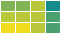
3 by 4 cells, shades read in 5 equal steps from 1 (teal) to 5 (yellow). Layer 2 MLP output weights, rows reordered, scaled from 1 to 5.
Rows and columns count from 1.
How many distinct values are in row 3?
3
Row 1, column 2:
3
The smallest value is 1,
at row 1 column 4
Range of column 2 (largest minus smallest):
2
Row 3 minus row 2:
1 1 0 0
